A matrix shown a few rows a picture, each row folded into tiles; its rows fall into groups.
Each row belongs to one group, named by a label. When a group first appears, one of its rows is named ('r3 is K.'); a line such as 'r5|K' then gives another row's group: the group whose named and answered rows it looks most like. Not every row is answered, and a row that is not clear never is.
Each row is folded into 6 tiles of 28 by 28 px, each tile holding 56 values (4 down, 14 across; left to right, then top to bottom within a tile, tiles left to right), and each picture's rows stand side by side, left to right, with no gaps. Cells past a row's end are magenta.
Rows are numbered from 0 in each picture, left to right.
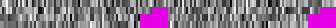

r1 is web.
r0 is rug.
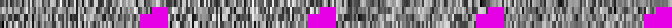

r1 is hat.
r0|hat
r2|hat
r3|web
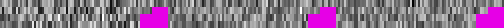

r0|rug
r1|rug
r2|hat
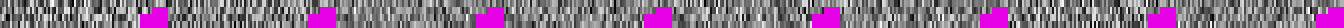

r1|hat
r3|rug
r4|rug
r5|web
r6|hat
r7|web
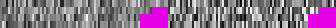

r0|rug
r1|hat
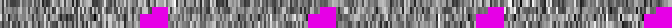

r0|hat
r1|web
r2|rug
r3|web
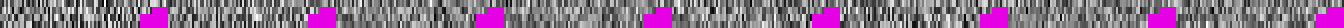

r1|hat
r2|rug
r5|hat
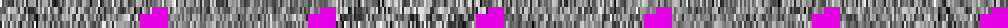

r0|web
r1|web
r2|hat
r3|rug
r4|web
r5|rug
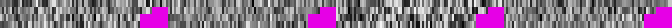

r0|hat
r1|rug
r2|hat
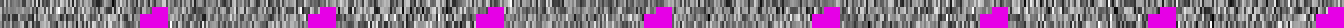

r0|hat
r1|web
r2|rug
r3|web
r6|rug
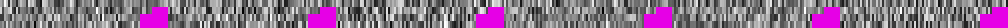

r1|rug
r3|web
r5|hat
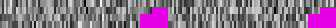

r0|rug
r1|hat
